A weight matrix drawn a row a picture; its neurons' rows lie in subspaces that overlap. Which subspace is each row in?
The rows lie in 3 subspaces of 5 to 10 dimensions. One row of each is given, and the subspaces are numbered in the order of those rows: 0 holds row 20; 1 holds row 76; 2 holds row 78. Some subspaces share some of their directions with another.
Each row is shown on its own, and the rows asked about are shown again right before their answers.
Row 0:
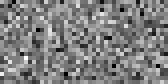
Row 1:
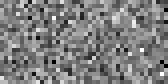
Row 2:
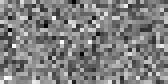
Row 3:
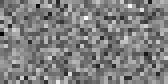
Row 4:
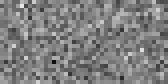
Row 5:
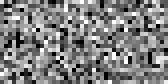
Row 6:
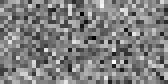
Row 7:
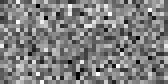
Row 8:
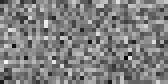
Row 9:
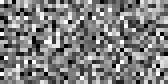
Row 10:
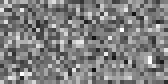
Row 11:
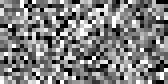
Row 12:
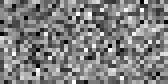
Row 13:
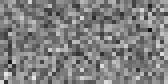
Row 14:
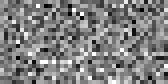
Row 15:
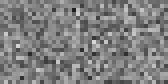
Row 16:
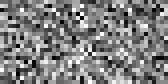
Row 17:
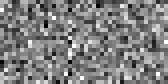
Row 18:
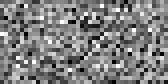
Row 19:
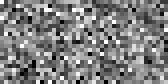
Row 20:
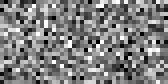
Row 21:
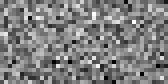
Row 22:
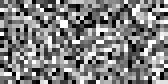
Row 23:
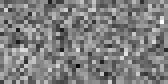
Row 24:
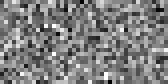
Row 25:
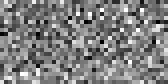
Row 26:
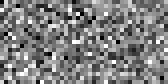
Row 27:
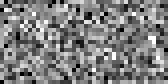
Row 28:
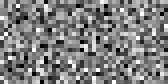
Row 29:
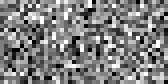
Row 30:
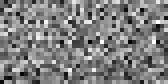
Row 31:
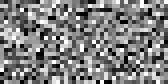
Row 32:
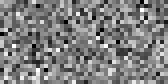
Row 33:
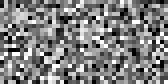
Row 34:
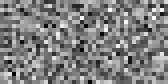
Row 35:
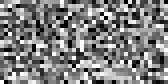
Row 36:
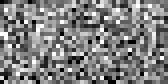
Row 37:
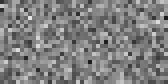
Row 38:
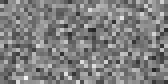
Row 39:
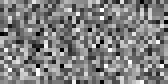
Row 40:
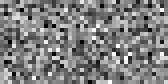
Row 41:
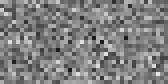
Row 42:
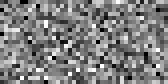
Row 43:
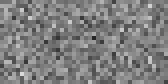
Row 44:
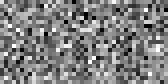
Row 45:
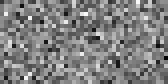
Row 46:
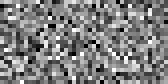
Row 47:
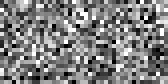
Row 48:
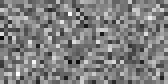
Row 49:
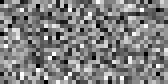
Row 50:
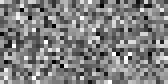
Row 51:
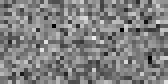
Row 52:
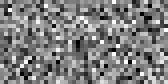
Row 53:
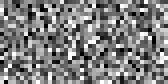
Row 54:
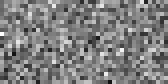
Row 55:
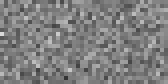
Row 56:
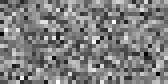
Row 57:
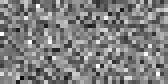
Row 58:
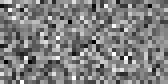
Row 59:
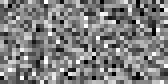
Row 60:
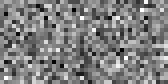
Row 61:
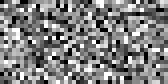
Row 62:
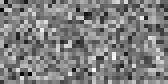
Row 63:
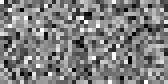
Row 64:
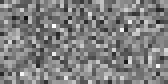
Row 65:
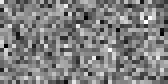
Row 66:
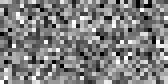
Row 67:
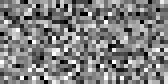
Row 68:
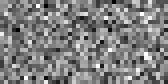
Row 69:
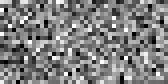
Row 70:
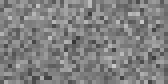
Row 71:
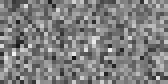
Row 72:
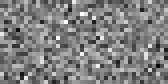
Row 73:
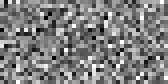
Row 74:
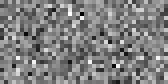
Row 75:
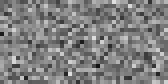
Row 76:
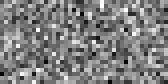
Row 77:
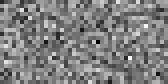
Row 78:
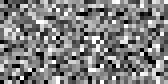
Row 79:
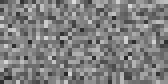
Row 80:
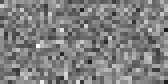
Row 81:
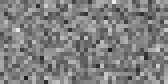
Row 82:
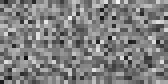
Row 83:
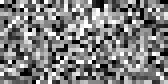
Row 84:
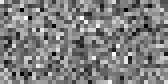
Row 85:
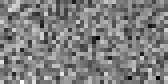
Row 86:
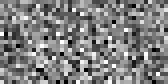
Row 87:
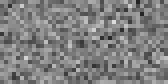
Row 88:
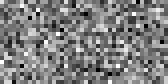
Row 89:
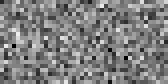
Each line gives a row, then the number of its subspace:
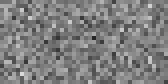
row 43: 2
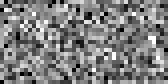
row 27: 0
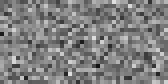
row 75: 1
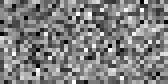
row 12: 2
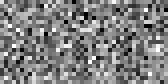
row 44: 0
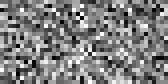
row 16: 1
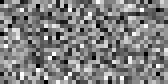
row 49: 0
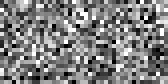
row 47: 0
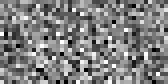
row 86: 1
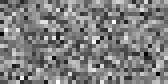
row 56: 2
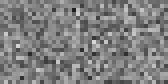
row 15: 1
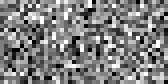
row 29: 2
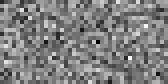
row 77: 2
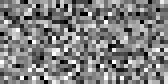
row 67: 2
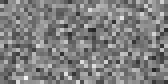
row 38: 1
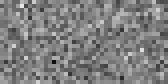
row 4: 1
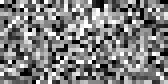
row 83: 1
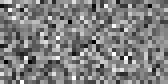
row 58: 2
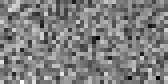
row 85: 2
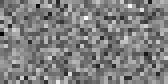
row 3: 0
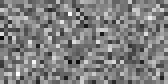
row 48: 1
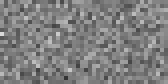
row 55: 1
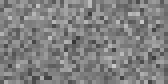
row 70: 2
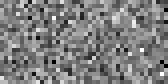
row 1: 1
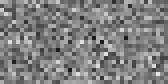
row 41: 1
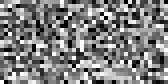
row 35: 1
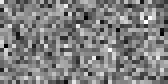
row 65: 0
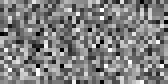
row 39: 2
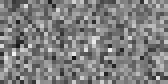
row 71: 2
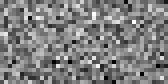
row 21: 1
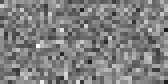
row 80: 1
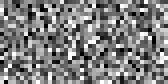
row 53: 2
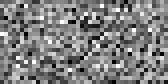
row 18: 1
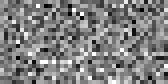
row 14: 1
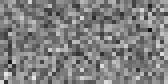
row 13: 1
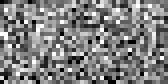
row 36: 1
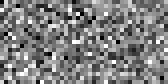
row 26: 1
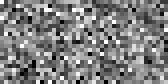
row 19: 1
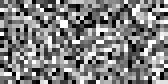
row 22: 1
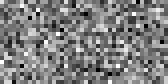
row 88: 2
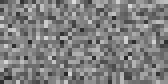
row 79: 0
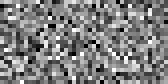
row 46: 2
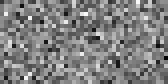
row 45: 2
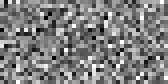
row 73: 1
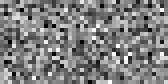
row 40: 1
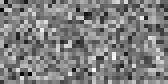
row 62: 0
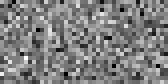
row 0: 1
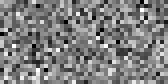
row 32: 0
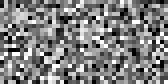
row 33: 1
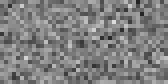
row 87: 1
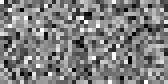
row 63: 0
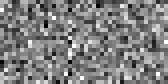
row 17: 2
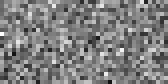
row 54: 2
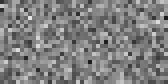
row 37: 1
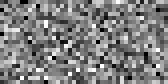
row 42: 0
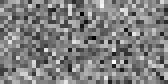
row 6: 1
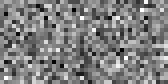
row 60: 1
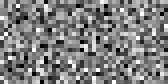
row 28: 1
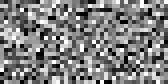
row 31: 2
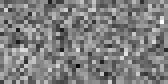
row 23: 2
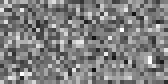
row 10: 0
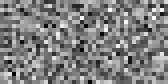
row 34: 1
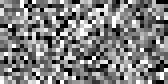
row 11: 1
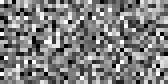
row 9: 1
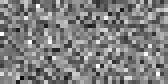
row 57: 1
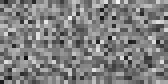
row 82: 2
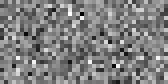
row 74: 1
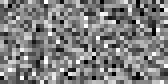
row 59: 1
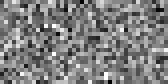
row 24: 2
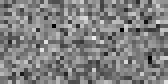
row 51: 0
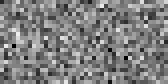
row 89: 0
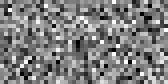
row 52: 2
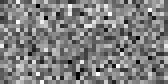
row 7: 1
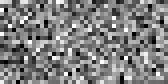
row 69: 2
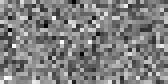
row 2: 2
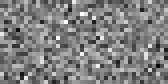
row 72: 2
